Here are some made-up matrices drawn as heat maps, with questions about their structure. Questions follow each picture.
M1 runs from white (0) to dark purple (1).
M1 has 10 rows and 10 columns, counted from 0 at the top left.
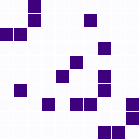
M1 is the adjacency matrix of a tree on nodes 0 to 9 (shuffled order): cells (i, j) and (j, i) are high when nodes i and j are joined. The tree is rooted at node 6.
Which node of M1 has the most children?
7
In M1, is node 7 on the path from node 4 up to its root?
yes
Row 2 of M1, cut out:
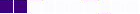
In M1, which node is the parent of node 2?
1
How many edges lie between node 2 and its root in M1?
2
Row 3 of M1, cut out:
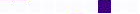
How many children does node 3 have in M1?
0
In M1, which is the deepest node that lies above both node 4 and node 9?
7
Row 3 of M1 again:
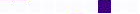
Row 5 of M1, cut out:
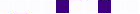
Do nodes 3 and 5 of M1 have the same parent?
yes
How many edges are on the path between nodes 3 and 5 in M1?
2
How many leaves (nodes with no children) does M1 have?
4
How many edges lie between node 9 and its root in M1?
2
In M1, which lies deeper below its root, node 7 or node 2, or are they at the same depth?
node 2
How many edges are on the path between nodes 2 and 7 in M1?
3
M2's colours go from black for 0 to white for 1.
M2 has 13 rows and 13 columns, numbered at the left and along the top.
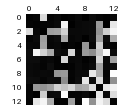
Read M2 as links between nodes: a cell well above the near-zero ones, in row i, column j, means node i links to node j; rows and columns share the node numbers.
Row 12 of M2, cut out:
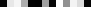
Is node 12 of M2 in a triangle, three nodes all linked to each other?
yes
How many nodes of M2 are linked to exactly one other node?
2
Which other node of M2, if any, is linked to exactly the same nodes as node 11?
node 3
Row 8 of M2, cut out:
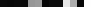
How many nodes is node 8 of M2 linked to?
5
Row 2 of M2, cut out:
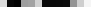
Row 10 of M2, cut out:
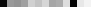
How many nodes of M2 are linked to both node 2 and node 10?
5
